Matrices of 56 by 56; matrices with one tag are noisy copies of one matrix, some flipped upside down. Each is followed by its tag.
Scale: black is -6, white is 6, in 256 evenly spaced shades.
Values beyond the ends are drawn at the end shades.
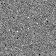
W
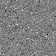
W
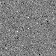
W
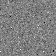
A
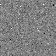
A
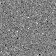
W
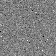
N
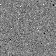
A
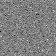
N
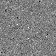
W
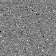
N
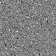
W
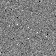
W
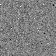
A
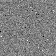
N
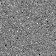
W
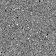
W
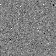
A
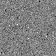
W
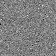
N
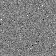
N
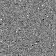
N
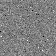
N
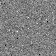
W
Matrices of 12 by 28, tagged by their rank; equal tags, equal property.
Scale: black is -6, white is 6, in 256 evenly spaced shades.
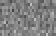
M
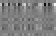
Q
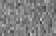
M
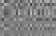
Q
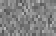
M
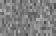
M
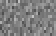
M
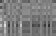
Q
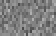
M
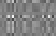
Q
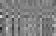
Q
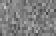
M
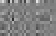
Q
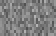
M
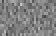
M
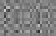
Q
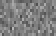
M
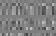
Q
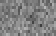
M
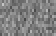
M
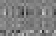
Q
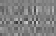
Q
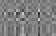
Q
